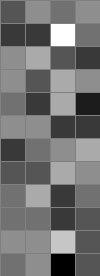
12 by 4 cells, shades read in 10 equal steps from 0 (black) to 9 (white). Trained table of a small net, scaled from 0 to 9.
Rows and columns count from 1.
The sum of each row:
17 17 16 19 13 14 17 17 16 13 20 12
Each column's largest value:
5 6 9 6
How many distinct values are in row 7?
4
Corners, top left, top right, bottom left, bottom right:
3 5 4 3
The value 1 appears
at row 5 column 4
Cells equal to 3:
8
